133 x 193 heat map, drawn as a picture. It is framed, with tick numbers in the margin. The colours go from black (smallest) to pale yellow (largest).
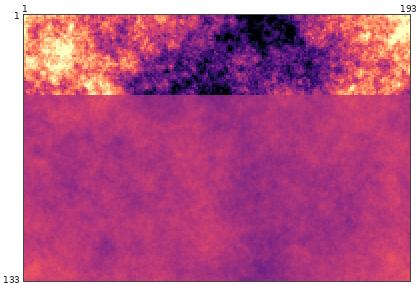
The top middle is the ninth with the lowest average. A horizontal seam about 30% of the way down splits the table, and the bottom part is calmer. There are no regular stripes. A few values lie far out on both sides of the bulk. No overall slope runs across the table.
